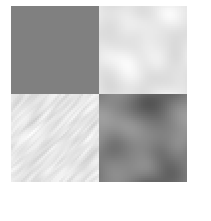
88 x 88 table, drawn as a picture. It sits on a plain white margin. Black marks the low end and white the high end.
The table splits into 2 rows of 2 panels. Panel 1,1: middling, flat. Panel 1,2: very high, smooth, faint in contrast. Panel 2,1: very high, slanting up to the right, faint in contrast. Panel 2,2: middling, smooth.
